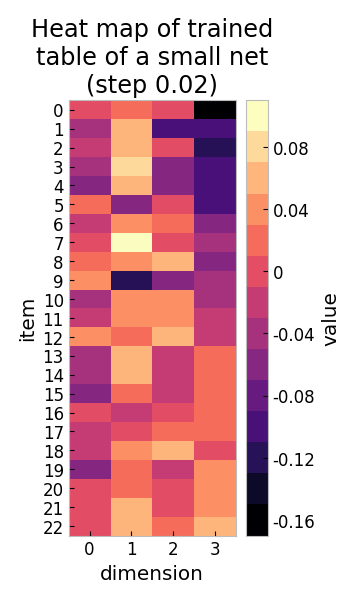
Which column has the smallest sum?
3
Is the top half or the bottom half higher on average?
bottom
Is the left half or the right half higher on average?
left
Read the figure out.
Title: Heat map of trained table of a small net (step 0.02)
x-axis: dimension, ticks 0 1 2 3
y-axis: item, ticks 0 1 2 3 4 5 6 7 8 9 10 11 12 13 14 15 16 17 18 19 20 21 22 (0 at the top)
Colour bar: value, ticks -0.16 -0.12 -0.08 -0.04 0 0.04 0.08
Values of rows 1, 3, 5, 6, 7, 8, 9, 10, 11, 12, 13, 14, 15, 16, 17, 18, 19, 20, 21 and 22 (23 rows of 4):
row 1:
-0.04 0.06 -0.1 -0.1
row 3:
-0.04 0.08 -0.06 -0.1
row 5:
0.02 -0.06 0 -0.1
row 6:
-0.02 0.04 0.02 -0.06
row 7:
0 0.1 0 -0.04
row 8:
0.02 0.04 0.06 -0.06
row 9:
0.04 -0.12 -0.06 -0.04
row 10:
-0.04 0.04 0.04 -0.04
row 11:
-0.02 0.04 0.04 -0.02
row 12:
0.04 0.02 0.06 -0.02
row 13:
-0.04 0.06 -0.02 0.02
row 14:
-0.04 0.06 -0.02 0.02
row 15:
-0.06 0.02 -0.02 0.02
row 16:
0 -0.02 0 0.02
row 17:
-0.02 0 0.02 0.02
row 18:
-0.02 0.04 0.06 0
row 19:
-0.06 0.02 -0.02 0.04
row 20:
0 0.02 0 0.04
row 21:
0 0.06 0 0.04
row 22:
0 0.06 0.02 0.06
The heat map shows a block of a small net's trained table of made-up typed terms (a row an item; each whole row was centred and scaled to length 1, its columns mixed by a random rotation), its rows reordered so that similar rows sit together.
